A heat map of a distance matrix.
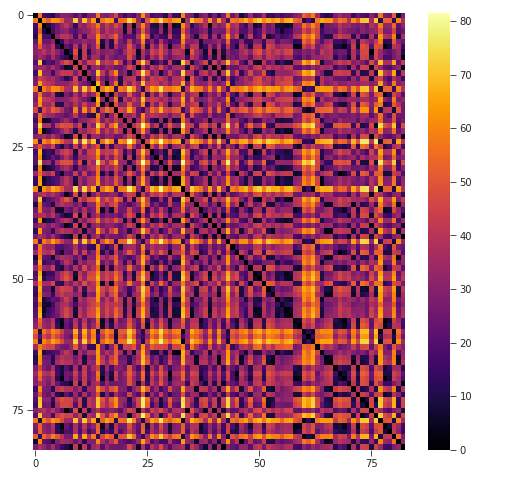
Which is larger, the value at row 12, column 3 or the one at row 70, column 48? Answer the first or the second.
the first
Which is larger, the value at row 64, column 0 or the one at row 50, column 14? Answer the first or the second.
the second
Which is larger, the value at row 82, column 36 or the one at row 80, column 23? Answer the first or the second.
the first
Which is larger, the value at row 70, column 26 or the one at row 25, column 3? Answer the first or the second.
the first
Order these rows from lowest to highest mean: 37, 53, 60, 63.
37, 53, 63, 60
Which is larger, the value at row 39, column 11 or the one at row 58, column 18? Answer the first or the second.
the second
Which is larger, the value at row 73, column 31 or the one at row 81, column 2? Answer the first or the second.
the first
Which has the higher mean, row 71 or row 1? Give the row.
1
